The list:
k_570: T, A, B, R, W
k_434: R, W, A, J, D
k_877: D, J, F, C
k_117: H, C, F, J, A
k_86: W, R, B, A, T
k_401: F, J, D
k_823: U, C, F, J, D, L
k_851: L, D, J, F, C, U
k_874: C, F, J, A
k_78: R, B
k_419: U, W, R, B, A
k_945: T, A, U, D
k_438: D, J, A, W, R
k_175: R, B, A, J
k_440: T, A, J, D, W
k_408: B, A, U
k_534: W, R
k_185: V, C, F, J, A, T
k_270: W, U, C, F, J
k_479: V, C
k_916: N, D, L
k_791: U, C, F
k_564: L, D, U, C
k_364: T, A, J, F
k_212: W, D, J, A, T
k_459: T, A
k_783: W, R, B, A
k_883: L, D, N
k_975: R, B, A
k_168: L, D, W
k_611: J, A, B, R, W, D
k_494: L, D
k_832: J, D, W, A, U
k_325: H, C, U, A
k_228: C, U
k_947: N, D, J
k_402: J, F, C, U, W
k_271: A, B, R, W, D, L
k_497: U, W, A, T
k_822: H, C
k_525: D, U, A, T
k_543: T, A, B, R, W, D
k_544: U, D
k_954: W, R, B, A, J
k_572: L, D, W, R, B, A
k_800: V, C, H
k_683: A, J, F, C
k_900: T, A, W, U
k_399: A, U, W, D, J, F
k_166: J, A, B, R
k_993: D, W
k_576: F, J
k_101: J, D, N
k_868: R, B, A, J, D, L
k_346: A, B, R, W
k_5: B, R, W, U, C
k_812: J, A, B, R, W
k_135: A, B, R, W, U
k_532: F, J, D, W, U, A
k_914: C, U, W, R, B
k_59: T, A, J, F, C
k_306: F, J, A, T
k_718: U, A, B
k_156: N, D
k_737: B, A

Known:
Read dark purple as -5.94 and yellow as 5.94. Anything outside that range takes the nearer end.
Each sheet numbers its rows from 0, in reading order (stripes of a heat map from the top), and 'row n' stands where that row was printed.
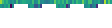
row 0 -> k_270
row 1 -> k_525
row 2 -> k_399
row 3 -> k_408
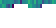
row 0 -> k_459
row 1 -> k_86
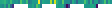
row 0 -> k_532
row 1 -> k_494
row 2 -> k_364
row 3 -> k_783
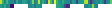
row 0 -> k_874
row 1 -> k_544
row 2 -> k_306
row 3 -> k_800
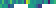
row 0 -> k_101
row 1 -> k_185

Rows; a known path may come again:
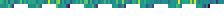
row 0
k_346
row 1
k_135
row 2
k_954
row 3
k_812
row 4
k_945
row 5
k_497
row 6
k_494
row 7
k_459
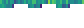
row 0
k_86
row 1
k_408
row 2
k_525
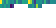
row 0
k_683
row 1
k_822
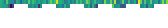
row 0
k_364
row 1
k_851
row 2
k_5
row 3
k_832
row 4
k_947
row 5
k_564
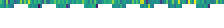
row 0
k_78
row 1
k_877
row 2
k_399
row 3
k_572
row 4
k_914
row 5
k_800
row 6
k_544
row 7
k_419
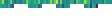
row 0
k_440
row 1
k_823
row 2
k_228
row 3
k_325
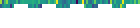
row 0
k_791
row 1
k_532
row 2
k_479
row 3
k_101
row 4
k_168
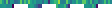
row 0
k_975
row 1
k_185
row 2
k_434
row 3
k_783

